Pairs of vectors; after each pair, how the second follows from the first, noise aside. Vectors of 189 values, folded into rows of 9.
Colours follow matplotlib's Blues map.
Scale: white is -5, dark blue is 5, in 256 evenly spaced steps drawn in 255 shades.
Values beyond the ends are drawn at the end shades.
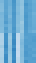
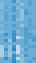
partly zeroed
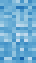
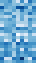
scaled up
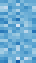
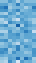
negated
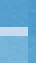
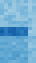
negated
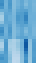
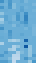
partly zeroed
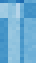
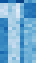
scaled up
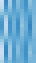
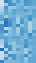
sign-scrambled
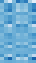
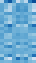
negated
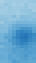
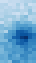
scaled up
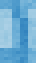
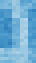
negated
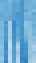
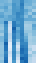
scaled up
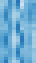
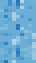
partly zeroed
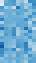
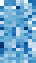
scaled up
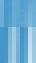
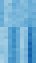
negated
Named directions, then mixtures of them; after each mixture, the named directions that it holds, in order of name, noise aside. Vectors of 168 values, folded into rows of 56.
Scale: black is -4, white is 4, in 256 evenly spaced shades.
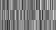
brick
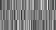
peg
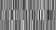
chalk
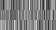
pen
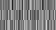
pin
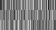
peg, pen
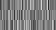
peg, pin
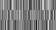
pen, pin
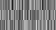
pin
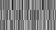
pin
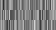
brick, pen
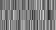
chalk, pin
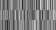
brick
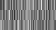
peg, pen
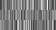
peg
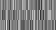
chalk, pin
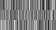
pen
